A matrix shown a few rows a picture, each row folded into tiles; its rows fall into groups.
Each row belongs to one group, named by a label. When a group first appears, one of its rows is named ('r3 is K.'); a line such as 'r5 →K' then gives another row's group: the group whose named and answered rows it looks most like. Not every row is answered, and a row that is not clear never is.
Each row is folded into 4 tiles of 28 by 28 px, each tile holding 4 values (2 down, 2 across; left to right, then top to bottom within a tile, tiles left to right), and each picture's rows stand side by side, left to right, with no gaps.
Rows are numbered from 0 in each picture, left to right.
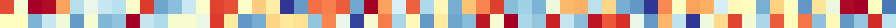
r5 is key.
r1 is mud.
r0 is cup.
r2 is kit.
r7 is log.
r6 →key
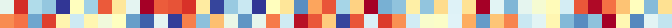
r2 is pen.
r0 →mud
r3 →mud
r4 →mud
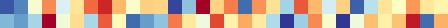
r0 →pen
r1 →kit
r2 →log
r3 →pen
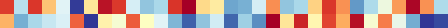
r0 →kit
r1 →log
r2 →pen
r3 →log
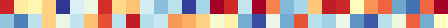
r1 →mud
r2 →kit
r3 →kit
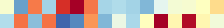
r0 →log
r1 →pen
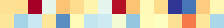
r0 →cup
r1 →kit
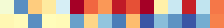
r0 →log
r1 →cup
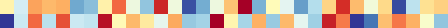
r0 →key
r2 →key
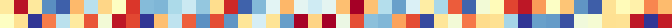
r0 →mud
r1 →mud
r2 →pen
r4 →log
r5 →pen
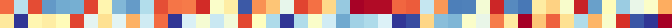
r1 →log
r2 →log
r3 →cup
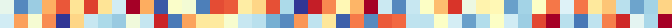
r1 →mud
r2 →kit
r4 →kit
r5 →key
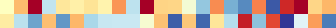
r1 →cup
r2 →log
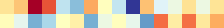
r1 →pen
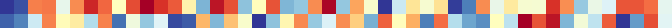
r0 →pen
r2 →kit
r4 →pen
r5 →log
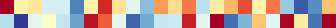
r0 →kit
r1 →pen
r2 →key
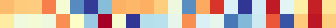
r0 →key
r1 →kit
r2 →pen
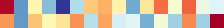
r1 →pen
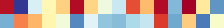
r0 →log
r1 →cup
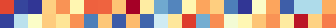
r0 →pen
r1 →mud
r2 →pen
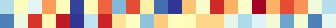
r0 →key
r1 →mud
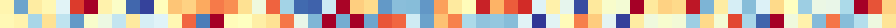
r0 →log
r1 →pen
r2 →key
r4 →cup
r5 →log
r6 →key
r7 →log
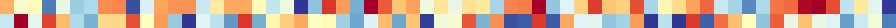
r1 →log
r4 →log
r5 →cup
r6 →mud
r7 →cup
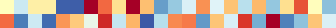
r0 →kit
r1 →mud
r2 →log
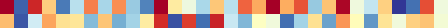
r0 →kit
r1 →pen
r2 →cup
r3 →kit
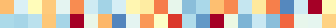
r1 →key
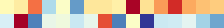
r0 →mud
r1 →cup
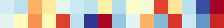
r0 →key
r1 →key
